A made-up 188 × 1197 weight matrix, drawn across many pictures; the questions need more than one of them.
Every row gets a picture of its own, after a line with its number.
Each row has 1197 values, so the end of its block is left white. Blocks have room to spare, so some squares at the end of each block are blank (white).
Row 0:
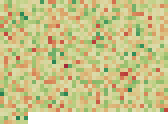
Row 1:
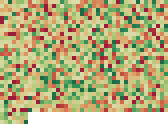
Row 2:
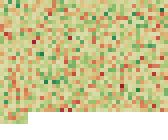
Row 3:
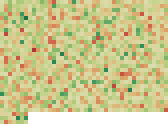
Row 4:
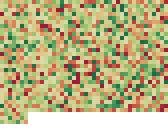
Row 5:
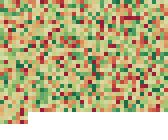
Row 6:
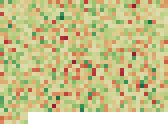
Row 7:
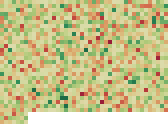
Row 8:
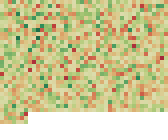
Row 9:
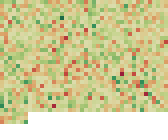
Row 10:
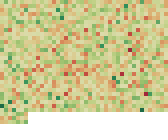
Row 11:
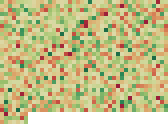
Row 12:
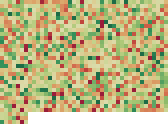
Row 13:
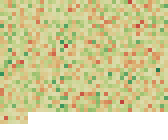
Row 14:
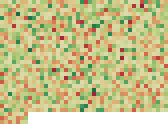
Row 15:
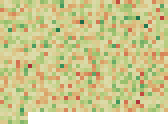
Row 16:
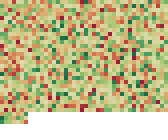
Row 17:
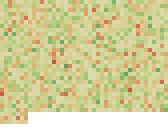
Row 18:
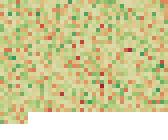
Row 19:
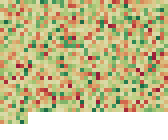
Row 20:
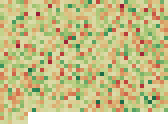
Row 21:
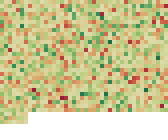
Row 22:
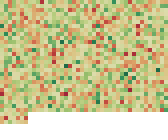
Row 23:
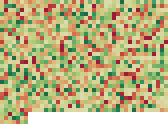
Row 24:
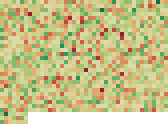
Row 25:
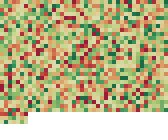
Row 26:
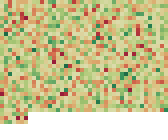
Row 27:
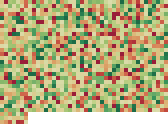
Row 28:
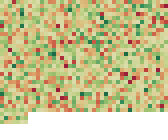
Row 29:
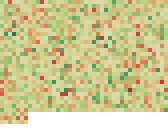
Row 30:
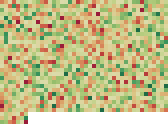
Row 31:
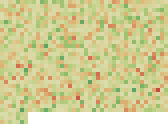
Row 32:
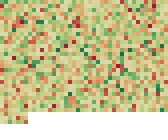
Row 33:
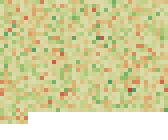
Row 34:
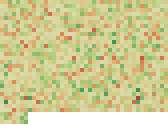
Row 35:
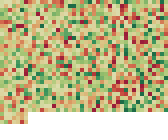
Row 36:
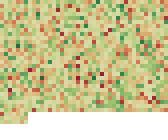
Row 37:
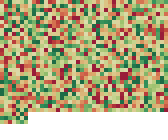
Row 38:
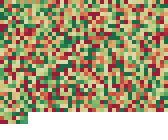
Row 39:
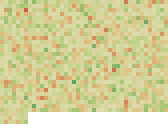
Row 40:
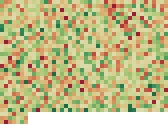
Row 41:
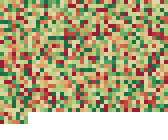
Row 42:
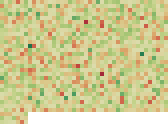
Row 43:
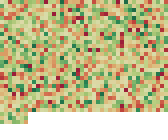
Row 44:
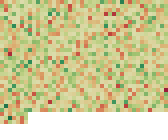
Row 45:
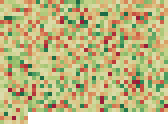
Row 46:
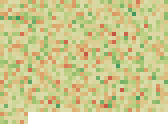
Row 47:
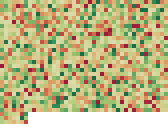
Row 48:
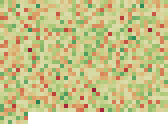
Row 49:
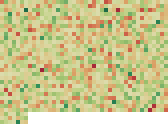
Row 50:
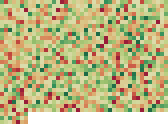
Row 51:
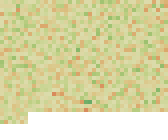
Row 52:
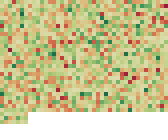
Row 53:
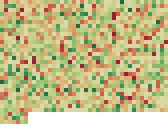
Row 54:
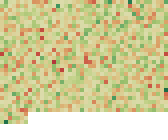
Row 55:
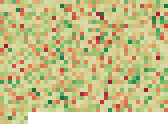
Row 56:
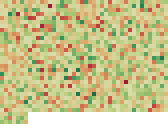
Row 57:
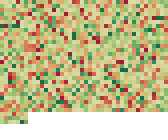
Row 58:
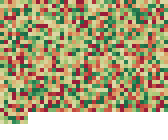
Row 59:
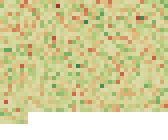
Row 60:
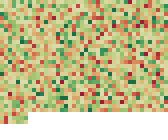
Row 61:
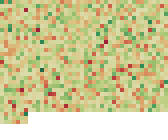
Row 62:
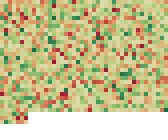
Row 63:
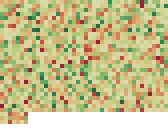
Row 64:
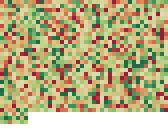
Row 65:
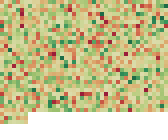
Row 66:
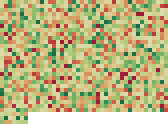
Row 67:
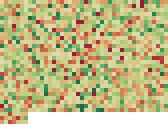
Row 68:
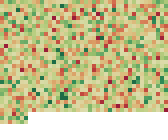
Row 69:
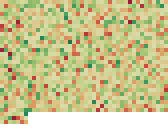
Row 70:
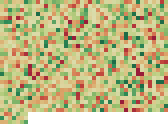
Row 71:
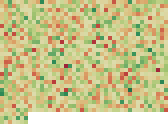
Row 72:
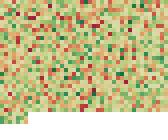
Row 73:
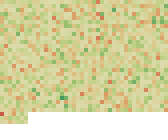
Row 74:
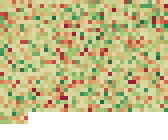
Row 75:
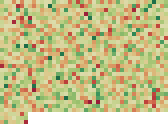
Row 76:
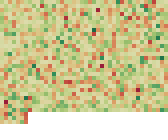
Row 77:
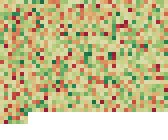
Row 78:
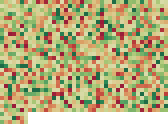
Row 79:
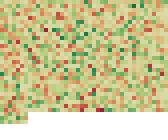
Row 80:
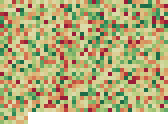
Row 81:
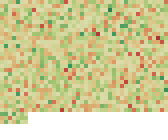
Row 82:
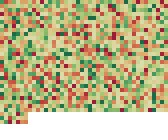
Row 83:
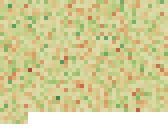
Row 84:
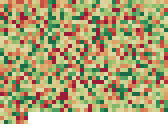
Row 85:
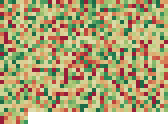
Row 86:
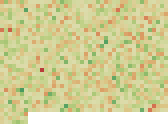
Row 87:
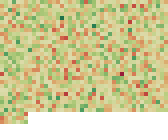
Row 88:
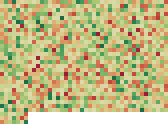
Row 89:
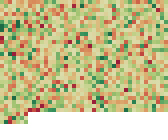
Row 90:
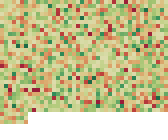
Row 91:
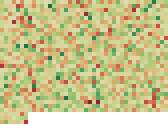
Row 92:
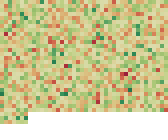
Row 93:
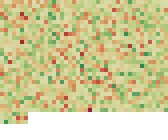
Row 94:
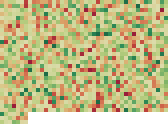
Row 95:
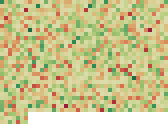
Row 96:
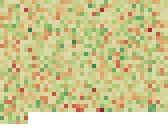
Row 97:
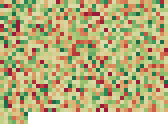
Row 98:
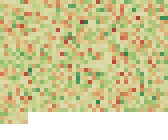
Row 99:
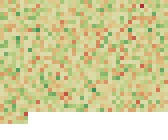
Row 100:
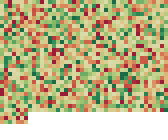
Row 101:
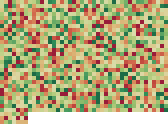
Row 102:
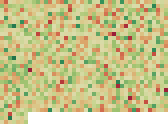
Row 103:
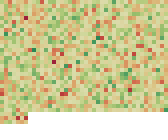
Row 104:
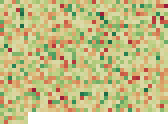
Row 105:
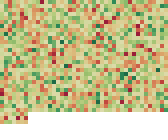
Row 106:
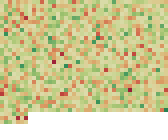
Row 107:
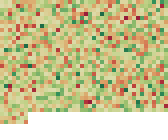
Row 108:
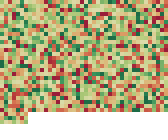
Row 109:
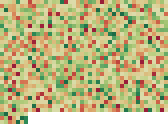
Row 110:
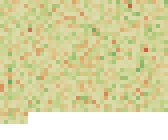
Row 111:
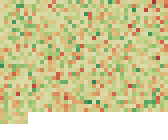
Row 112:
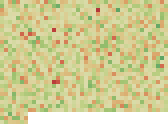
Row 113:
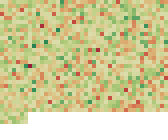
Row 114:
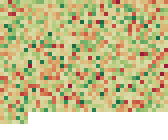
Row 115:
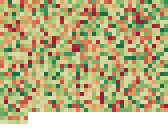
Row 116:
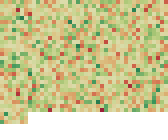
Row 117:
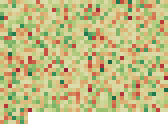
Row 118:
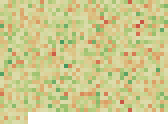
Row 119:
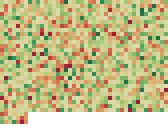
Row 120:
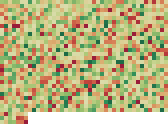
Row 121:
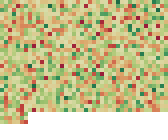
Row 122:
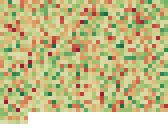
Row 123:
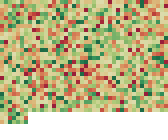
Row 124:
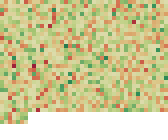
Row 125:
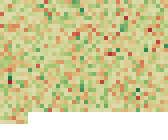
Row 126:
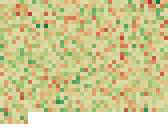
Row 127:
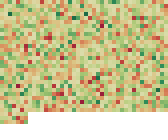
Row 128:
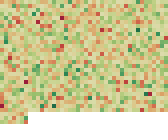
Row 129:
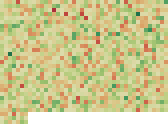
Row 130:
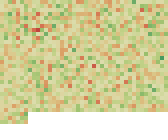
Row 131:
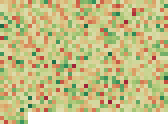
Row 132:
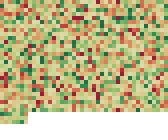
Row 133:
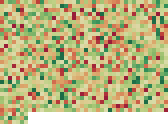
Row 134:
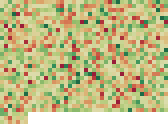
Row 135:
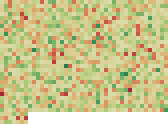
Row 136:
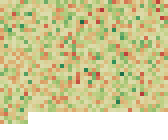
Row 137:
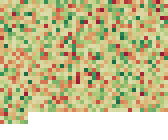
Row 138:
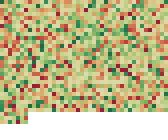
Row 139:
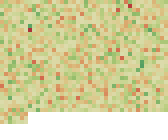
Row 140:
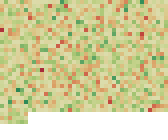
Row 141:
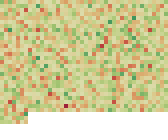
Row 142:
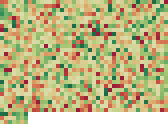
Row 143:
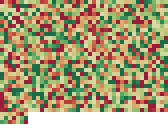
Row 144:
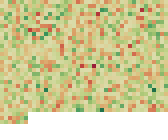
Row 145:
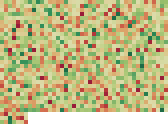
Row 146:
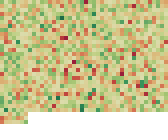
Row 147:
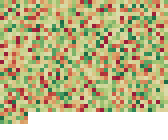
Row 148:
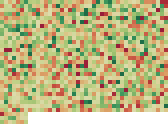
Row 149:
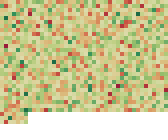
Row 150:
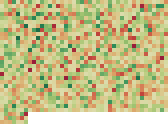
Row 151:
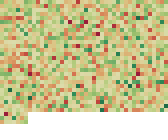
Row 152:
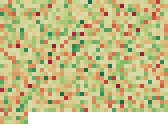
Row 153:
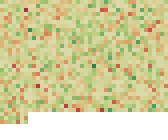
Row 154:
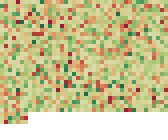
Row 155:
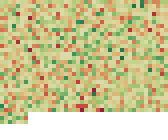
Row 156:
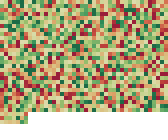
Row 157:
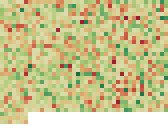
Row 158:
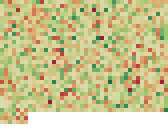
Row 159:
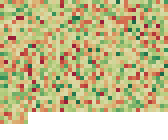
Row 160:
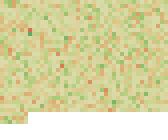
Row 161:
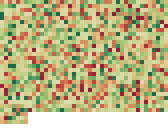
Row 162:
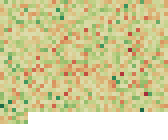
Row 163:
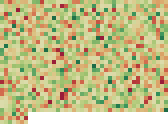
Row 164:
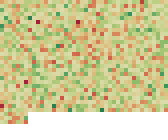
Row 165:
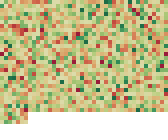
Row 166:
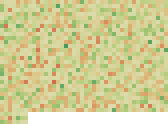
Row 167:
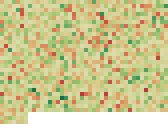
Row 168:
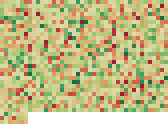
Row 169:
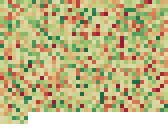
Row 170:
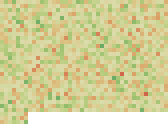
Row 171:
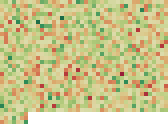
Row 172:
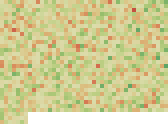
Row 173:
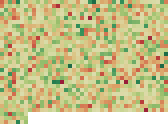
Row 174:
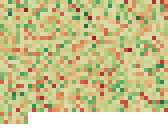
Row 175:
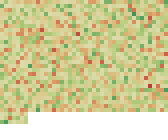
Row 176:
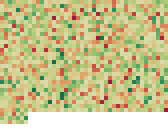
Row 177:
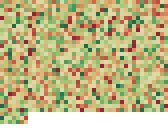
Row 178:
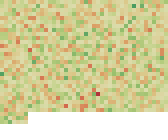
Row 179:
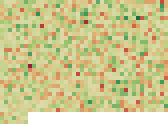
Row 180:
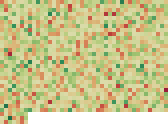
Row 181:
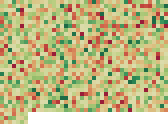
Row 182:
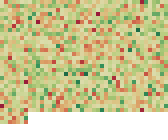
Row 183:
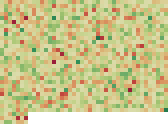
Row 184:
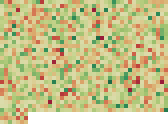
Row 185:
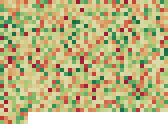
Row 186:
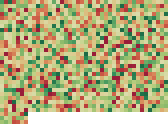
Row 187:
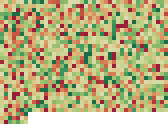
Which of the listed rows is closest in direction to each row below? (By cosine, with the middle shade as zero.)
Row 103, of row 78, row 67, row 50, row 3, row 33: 33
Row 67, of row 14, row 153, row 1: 14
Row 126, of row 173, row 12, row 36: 173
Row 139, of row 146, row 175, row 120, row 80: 175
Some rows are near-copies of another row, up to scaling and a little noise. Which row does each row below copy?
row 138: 95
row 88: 170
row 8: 150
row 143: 128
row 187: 77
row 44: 180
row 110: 25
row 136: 137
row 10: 162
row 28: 52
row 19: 31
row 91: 75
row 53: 23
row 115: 122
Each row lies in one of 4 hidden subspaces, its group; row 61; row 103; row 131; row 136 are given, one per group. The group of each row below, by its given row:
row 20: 136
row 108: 136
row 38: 131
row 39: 136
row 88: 61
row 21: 103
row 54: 131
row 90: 136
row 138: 61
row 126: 136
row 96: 61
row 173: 131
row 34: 131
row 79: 61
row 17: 103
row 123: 61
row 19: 136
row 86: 61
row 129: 131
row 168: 136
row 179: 136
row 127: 136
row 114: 136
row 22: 103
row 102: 131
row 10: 61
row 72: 61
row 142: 131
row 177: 61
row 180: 131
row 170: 61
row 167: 103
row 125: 131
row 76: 131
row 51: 136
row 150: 61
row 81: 131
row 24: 136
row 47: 136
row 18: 136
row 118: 103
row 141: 61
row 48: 61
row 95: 61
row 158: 103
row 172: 136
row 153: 61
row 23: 131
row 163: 103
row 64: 103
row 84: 103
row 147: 61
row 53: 131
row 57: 131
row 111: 136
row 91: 136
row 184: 103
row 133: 103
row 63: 61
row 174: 136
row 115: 136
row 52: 103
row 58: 136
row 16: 61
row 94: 136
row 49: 61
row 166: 131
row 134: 136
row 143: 61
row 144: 61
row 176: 103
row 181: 103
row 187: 131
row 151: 136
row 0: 103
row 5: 136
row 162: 61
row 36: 136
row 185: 131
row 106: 103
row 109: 131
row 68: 103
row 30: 61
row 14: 61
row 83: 131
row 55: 103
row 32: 131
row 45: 136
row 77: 131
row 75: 136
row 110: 131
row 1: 131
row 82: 131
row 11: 136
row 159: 136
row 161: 131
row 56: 61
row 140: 61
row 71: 103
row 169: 136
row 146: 61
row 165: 131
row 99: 61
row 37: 103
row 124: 131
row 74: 103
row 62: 103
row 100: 103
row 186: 61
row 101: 103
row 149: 131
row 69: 131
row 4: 136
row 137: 136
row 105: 103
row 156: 136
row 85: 61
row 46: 131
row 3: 103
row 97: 131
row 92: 103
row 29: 103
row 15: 136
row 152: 136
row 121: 136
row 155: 61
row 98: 136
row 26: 103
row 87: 61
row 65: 103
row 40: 131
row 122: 136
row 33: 103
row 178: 61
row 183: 103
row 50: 61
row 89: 131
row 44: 131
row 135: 103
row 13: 103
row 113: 136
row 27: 131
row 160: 131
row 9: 61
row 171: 61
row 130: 61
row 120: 131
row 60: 103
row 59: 136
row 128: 61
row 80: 103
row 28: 103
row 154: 131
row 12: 136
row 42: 136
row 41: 136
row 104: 103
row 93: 103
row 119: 131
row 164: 61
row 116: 136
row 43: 136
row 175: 131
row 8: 61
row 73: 103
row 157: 136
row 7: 103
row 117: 131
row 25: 131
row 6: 61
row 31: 136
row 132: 136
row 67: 61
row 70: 136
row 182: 61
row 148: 136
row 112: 131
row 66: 103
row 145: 131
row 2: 131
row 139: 131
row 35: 136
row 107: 136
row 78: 136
